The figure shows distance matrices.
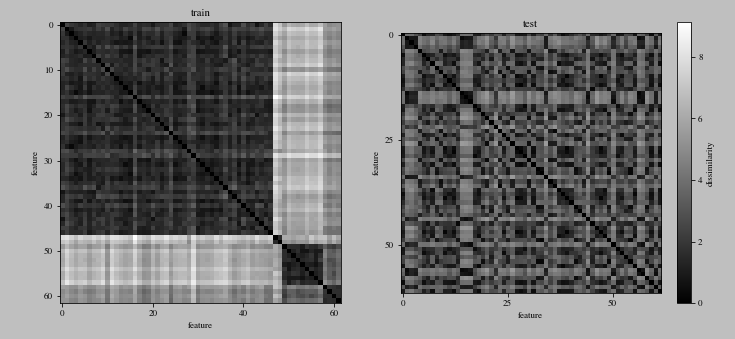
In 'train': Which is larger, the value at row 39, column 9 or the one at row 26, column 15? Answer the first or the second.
the first
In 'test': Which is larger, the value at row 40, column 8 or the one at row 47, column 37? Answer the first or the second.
the first
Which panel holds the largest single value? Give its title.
train
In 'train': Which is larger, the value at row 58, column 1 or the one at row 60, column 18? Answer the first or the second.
the first
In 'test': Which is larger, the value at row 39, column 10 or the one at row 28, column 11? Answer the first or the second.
the second
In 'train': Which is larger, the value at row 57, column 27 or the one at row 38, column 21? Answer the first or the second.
the first
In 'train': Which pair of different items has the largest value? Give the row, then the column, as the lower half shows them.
47, 16
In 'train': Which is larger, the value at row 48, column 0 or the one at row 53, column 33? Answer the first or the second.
the first
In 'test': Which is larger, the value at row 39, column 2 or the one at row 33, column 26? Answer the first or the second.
the first
